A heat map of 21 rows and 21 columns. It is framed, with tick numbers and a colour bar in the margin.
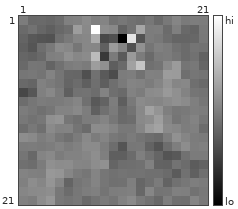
Odd patch: rougher, in the top middle. Roughest part: top middle. Slope: none.
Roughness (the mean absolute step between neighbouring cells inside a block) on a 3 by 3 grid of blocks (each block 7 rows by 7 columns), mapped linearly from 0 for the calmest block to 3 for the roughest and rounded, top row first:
030 / 000 / 000
